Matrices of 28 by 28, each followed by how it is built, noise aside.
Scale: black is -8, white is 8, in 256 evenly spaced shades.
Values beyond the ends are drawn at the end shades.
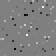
sparse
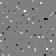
sparse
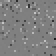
sparse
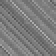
Toeplitz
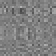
low rank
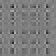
low rank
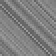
Toeplitz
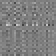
low rank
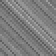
Toeplitz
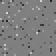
sparse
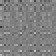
low rank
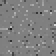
sparse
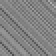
Toeplitz
